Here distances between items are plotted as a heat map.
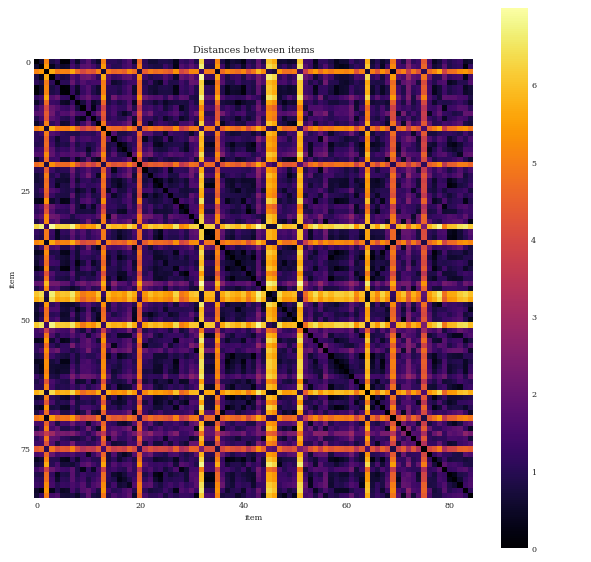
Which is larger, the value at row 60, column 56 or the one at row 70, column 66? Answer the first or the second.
the first
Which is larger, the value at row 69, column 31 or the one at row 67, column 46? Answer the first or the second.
the second
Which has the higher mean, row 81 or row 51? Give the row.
51
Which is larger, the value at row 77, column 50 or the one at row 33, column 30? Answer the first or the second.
the second
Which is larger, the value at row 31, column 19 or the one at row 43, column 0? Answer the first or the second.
the second
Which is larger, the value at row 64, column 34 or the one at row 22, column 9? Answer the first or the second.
the first
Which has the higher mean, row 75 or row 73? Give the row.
75
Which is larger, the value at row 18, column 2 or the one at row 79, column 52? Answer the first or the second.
the first
